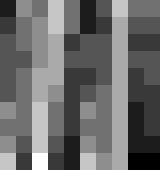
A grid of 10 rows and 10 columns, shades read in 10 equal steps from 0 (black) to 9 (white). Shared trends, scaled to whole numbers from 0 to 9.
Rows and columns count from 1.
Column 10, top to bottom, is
4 3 2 3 3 2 2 2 1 0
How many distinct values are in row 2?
7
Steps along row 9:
down up down down up down up down same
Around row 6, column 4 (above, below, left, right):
6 4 6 2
